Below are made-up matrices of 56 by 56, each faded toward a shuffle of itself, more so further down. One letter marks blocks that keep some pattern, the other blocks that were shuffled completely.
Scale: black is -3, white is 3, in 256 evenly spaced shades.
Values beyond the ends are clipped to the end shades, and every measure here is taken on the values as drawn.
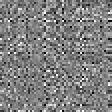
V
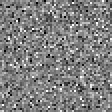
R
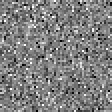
R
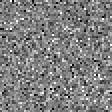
R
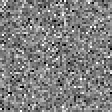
R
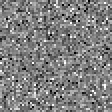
R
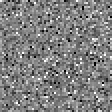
R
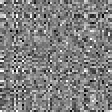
V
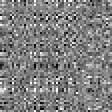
V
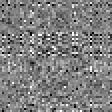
V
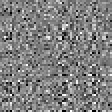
V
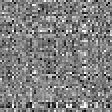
V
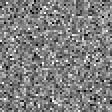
R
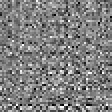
V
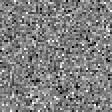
R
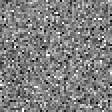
R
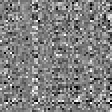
V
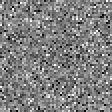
R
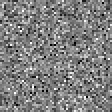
R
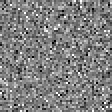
R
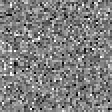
R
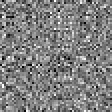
V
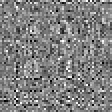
V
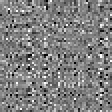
V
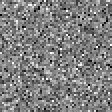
R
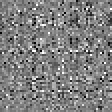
V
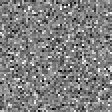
R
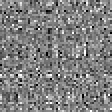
V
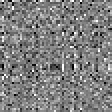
V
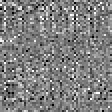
V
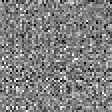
V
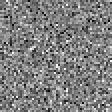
R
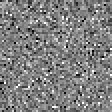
R
